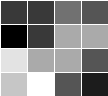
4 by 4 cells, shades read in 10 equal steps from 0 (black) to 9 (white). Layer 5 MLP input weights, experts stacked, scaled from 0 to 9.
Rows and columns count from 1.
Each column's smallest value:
0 2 3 1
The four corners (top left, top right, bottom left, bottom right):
2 3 7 1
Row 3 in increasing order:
3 6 6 8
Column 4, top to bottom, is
3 6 3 1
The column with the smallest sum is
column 4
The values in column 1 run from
0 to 8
